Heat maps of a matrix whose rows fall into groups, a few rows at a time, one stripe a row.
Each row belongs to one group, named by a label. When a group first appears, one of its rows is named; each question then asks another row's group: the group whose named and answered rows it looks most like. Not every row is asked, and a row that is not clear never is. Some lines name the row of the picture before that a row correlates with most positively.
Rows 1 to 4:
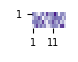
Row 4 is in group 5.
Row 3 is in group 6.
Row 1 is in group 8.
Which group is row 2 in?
5
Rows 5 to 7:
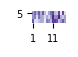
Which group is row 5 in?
6
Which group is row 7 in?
8
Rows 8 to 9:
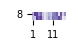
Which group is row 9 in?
5
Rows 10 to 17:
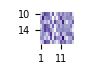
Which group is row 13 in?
5
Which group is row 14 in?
5
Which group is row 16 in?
8
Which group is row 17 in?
5
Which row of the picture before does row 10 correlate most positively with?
9
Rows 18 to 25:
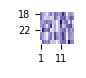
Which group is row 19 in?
8
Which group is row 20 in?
6
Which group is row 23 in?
8
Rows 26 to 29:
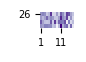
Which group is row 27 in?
6
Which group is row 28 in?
8
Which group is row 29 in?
6
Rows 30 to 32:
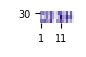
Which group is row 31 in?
6
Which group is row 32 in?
6
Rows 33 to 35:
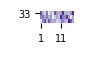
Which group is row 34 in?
6
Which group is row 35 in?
5
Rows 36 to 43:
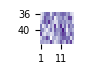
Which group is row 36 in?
5
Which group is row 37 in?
5
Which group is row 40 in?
8
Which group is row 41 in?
8
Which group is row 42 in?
5
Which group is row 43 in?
6
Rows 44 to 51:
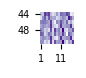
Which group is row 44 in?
5
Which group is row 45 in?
5
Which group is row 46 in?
6
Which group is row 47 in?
6
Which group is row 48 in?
8
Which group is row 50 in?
6
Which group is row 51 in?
8
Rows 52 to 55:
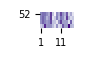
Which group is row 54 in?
6
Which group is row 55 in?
5
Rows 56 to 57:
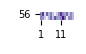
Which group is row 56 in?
6
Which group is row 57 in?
8
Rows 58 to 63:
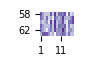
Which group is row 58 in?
8
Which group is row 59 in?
8
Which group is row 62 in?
8
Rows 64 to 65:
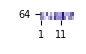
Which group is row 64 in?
8
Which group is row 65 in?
8
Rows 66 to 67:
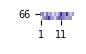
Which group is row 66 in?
6
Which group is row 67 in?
5
